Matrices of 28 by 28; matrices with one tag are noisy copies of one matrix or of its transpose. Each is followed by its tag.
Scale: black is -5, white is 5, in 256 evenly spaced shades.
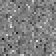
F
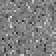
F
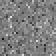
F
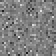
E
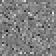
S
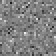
E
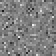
E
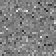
F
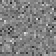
E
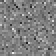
S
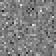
E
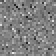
S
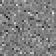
S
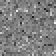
F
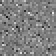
S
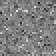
F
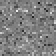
F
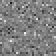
E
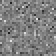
E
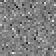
S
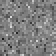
F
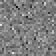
S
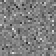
S
